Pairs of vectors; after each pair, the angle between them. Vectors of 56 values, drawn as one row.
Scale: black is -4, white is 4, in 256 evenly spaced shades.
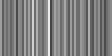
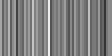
nearly parallel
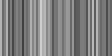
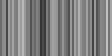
nearly opposite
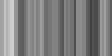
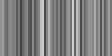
orthogonal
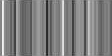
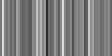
nearly parallel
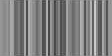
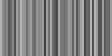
partly aligned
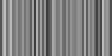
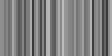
partly opposed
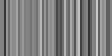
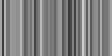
orthogonal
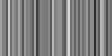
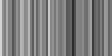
orthogonal
